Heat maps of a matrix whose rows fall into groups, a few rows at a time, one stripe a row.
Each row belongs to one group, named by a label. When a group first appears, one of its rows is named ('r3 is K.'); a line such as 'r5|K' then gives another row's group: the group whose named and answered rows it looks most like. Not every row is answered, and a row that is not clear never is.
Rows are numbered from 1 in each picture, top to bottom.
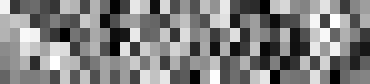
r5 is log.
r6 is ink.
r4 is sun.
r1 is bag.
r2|sun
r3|bag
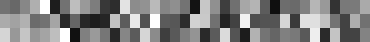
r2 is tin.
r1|ink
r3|sun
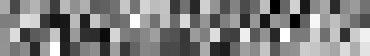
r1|ink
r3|tin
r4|tin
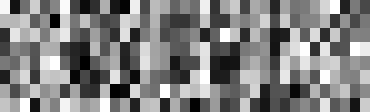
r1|bag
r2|ink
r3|sun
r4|tin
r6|tin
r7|bag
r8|log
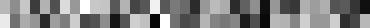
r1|log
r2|bag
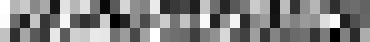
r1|ink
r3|log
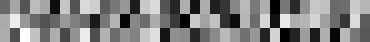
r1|ink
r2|tin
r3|log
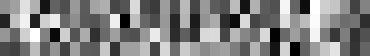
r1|bag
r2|tin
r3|ink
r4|bag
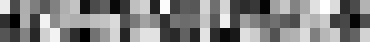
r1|bag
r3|tin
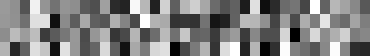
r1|bag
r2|ink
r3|bag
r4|bag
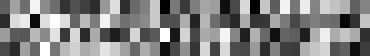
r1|tin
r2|log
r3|bag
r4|log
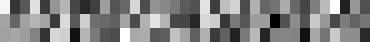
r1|bag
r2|ink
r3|sun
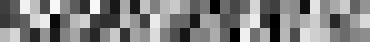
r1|sun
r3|tin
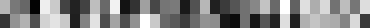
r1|tin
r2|tin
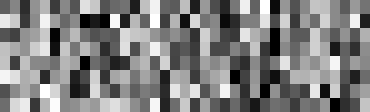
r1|ink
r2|tin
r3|ink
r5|bag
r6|sun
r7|sun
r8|log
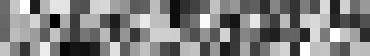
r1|log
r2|ink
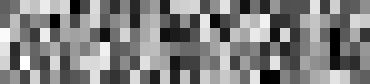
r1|sun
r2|ink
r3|ink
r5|log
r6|bag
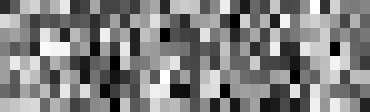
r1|sun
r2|tin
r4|log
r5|sun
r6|bag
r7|ink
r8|sun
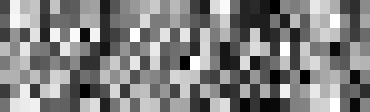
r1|sun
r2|sun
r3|bag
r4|ink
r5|tin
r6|sun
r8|sun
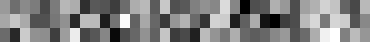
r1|bag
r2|sun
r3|bag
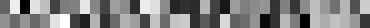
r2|sun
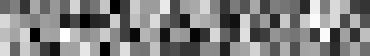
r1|bag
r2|tin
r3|log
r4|ink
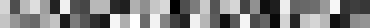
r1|bag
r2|tin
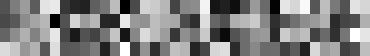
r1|tin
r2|ink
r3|tin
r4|sun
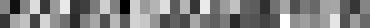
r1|bag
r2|tin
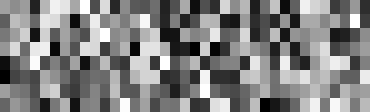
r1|log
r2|tin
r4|ink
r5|bag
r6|tin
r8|sun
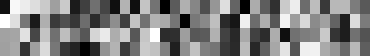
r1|sun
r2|tin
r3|log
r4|tin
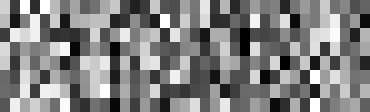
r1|log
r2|bag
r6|sun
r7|log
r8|sun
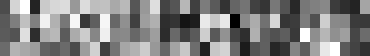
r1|log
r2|log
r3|log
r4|sun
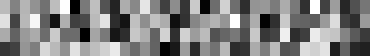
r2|bag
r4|log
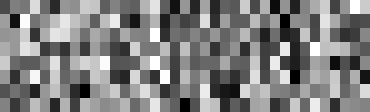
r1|ink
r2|log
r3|log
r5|log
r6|bag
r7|tin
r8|ink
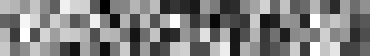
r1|ink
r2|sun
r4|sun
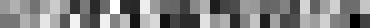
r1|tin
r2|log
